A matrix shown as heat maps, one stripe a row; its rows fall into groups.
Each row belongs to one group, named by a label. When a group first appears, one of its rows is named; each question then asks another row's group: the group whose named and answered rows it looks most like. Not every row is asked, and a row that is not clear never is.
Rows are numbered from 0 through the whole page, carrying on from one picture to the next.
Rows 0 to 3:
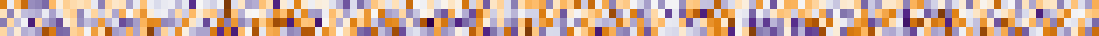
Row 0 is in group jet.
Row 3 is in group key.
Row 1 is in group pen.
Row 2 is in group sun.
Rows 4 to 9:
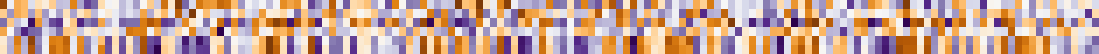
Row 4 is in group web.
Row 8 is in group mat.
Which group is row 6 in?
sun
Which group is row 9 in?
mat
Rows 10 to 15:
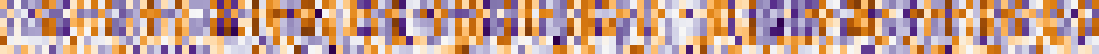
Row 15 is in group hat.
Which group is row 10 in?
key
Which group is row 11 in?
sun
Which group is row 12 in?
key
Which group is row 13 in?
key
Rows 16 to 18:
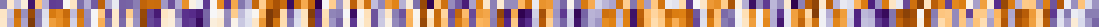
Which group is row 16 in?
sun
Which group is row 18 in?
mat
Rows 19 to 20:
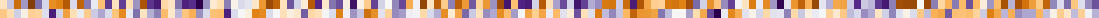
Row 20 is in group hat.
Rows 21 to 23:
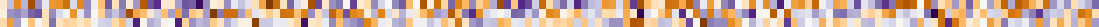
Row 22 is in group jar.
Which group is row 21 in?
mat
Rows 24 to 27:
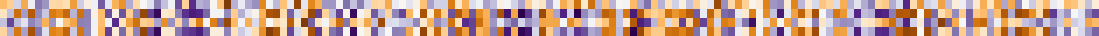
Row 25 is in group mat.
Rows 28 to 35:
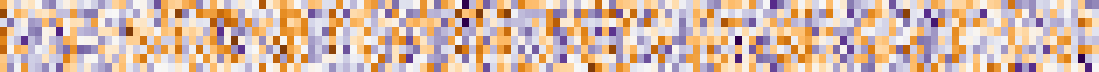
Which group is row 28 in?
hat
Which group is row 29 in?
web
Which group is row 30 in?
jar
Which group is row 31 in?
web
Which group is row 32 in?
pen
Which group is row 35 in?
hat
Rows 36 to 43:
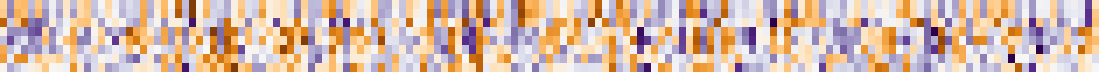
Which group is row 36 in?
jet
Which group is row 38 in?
jet
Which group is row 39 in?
jar
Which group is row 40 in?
jar
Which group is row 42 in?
web
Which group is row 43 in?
jar
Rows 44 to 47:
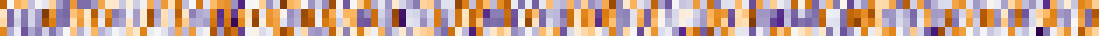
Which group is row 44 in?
web
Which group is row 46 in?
key
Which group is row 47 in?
pen
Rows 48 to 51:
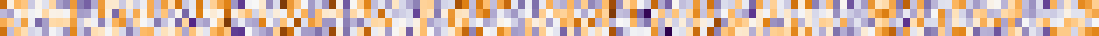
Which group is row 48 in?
web
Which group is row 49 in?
jar
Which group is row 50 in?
hat
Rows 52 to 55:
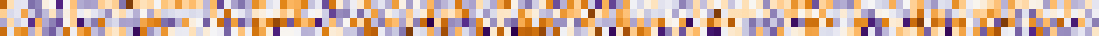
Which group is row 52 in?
web
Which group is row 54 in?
sun
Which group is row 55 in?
jet
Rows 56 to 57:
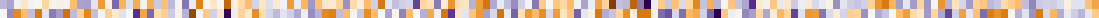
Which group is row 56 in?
jar
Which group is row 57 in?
jet
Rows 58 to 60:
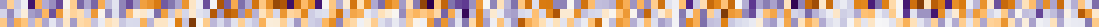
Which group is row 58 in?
sun
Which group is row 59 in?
jar
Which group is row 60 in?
jet
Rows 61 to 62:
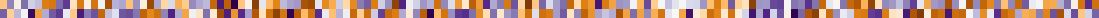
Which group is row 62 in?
sun
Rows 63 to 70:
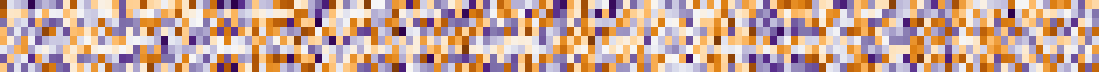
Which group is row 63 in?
pen
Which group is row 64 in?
web
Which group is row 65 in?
sun
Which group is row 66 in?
key
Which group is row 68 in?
jet
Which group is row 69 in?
sun
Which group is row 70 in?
key
